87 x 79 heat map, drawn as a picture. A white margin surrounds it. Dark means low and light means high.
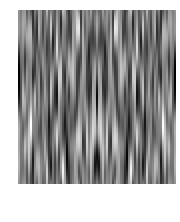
The bottom middle is the ninth with the highest average. There is no overall slope. The left and right halves mirror each other. The grain runs up and down.
